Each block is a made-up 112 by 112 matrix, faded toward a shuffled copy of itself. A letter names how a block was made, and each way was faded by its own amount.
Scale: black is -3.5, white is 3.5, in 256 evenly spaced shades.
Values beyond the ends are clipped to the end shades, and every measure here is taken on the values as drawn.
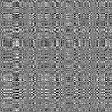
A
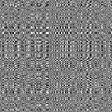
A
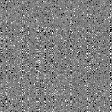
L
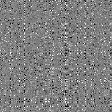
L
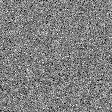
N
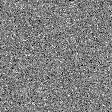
N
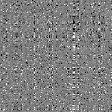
L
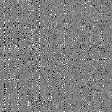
L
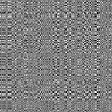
A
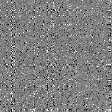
L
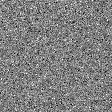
N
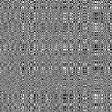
A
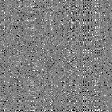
L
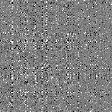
L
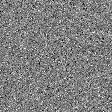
N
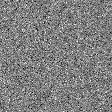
N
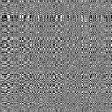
A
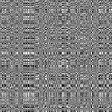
A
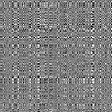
A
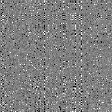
L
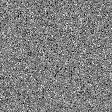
N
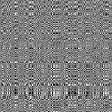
A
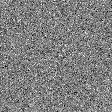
N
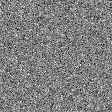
N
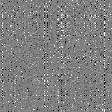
L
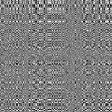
A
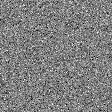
N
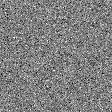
N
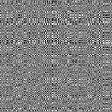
A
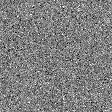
N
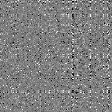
L
